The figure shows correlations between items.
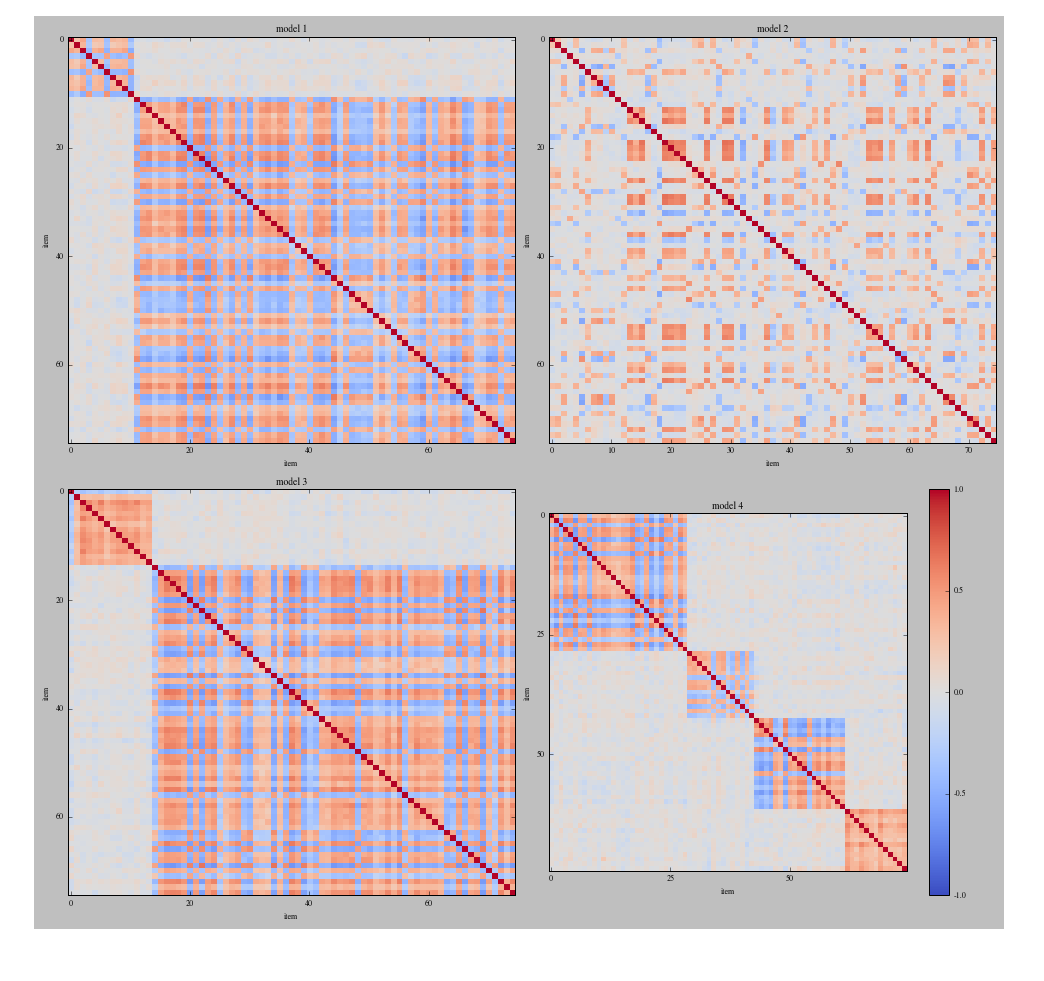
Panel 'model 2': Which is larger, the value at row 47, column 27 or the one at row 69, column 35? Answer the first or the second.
the first
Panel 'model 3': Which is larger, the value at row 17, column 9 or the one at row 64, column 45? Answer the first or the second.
the first
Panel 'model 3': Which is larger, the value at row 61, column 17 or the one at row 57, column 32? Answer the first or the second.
the first
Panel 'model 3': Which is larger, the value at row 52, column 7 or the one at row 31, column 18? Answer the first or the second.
the second
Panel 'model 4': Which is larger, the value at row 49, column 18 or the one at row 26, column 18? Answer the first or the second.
the second
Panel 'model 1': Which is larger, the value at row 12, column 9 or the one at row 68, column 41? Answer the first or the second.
the second
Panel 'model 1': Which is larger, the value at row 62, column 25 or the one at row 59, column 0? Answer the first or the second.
the second
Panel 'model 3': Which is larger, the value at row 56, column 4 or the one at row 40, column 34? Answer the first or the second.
the second
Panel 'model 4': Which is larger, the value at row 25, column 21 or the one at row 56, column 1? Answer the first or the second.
the second
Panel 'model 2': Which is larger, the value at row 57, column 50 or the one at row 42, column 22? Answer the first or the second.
the second
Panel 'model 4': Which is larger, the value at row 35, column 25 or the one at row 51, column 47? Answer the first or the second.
the second
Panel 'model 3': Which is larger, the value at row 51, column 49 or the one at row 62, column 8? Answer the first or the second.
the first
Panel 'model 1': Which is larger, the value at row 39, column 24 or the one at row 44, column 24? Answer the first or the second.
the first
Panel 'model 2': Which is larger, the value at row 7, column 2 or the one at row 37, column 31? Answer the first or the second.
the first
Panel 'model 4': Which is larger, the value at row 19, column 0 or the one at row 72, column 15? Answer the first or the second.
the second
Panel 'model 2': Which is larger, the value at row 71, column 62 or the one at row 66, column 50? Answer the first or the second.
the second
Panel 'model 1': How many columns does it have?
75
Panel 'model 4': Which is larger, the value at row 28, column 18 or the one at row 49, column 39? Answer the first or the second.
the second
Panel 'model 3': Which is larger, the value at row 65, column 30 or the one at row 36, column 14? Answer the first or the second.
the second
